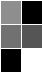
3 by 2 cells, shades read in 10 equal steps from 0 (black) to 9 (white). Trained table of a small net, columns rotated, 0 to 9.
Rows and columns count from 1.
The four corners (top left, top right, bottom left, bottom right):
5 0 0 9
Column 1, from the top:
5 4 0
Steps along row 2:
down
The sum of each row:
5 7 9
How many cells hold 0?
2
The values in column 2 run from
0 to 9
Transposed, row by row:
5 4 0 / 0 3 9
